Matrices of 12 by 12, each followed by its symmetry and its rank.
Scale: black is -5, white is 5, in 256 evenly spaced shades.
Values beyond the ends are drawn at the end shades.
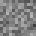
neither, full rank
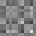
symmetric, rank two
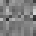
neither, rank two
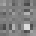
symmetric, rank two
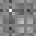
symmetric, rank two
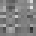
neither, rank two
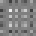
symmetric, rank one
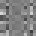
neither, rank two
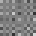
symmetric, rank two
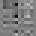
neither, rank two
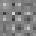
symmetric, rank two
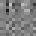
neither, rank two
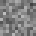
neither, full rank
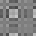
symmetric, rank one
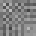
symmetric, rank two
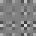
symmetric, rank one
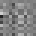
neither, rank two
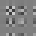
symmetric, rank one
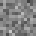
neither, full rank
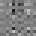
neither, rank two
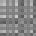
symmetric, rank one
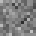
neither, full rank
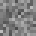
neither, full rank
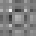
symmetric, rank one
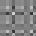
symmetric, rank one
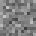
neither, full rank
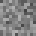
neither, full rank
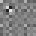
symmetric, rank two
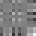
symmetric, rank one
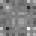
symmetric, rank two
